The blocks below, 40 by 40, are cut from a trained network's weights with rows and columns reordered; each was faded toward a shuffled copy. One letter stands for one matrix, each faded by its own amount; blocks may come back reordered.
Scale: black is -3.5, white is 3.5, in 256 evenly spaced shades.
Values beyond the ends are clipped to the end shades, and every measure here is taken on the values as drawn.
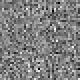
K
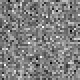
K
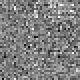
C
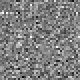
C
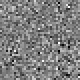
C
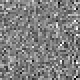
C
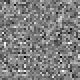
C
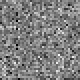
K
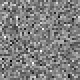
C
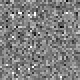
K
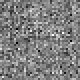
K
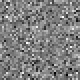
C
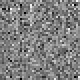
K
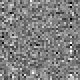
C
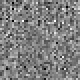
K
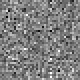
C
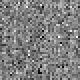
K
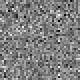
C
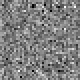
K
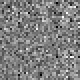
K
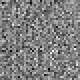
K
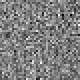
K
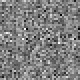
K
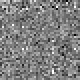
K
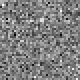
K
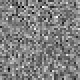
K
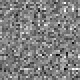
K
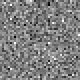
C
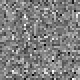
C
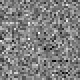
K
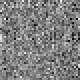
K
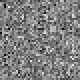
K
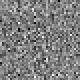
C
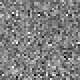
K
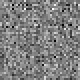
K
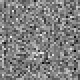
K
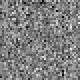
K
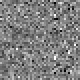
C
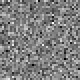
C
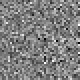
C
